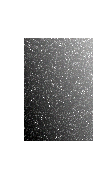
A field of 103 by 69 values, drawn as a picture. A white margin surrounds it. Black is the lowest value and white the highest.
Ninth with the highest average: top right. Grain: fine. Stripes: none. Ninth with the lowest average: bottom left. Slope: up to the top right.
